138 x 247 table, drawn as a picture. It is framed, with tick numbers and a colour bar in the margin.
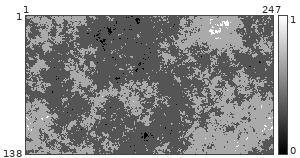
Stripes: none. Grain: blotchy. Mirror symmetry: none. Odd rows or columns: none.
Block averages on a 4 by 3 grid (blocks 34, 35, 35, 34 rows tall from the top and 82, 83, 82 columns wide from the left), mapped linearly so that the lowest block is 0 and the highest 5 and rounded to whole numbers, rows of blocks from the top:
2 0 4
1 0 1
2 1 4
3 0 5
